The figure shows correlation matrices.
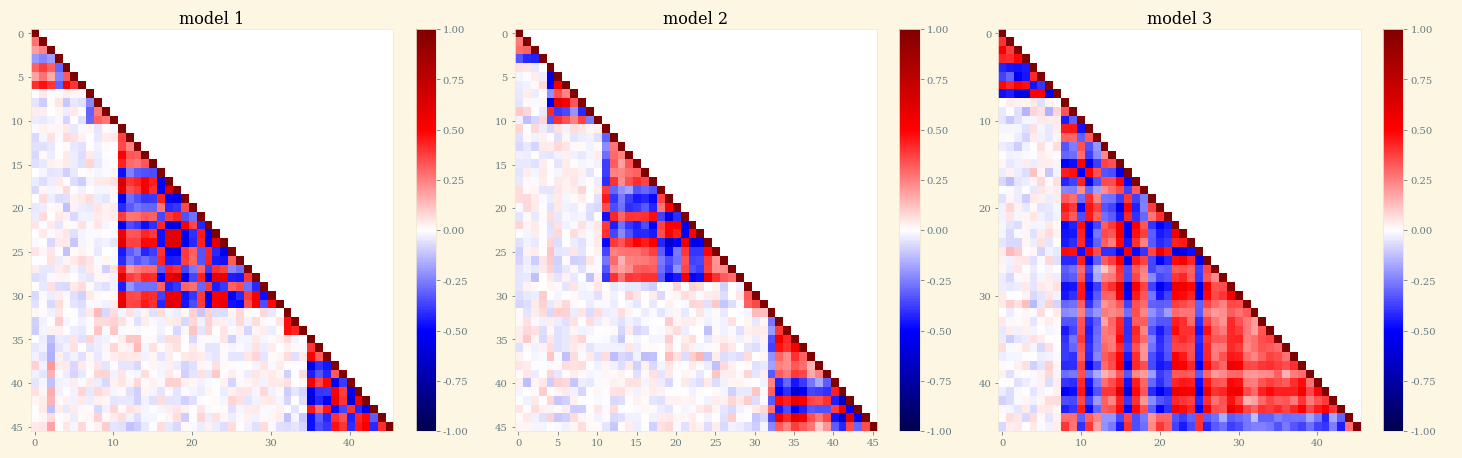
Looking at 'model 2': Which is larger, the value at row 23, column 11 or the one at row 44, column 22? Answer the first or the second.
the first
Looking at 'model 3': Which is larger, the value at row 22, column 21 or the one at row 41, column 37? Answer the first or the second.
the second
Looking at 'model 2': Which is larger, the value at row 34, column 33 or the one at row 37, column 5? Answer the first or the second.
the first
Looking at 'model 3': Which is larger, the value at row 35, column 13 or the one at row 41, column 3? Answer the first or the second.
the first
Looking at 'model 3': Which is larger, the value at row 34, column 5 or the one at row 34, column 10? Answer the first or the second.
the second
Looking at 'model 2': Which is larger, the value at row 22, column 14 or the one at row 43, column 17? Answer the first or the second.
the second
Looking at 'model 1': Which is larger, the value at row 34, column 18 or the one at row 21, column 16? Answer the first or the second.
the first
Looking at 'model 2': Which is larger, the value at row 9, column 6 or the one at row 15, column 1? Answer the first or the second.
the second
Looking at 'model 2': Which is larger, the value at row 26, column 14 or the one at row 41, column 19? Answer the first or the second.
the first
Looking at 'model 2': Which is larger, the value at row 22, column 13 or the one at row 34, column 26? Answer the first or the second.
the second
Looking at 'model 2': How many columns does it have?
46
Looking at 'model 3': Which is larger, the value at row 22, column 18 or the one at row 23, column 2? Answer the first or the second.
the first
